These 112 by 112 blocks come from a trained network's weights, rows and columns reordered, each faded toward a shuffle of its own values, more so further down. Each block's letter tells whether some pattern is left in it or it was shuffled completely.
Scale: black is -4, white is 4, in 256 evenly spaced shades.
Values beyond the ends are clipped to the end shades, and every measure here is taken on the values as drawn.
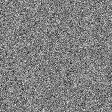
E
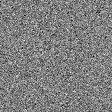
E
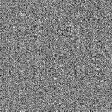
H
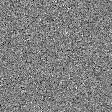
E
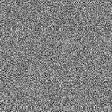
H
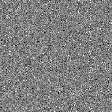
H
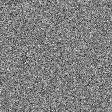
E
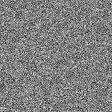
H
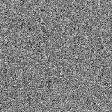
H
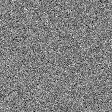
E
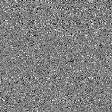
H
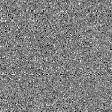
H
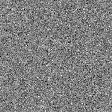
H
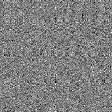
H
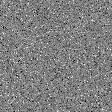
E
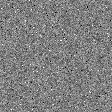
E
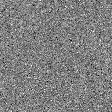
E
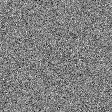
E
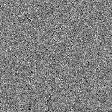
H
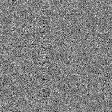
H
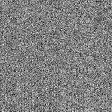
H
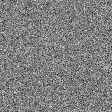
E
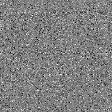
H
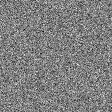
E
